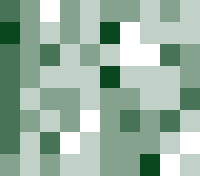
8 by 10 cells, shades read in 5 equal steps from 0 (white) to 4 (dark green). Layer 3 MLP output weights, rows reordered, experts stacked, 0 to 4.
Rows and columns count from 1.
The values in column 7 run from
0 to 3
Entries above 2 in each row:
1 2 3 2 2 3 2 1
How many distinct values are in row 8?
4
